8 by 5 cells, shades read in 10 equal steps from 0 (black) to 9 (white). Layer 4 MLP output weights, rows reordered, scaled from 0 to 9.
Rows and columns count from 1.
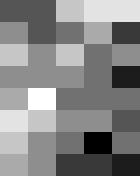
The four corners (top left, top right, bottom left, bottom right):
3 8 6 1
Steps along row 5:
up down same same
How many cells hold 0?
1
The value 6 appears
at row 2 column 4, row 5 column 1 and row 8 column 1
